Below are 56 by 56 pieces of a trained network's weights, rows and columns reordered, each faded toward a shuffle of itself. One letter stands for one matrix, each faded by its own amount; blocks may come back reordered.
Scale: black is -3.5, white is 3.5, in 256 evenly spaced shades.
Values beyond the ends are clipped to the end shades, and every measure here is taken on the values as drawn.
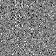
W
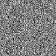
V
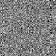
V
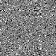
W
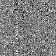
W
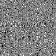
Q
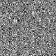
Q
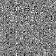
Q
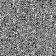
W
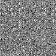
Q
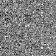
Q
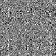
Q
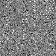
W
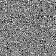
W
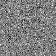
W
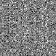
Q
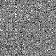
W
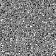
W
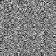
V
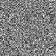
V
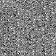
Q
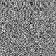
V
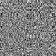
V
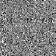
Q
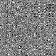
Q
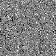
W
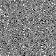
W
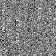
Q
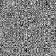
V
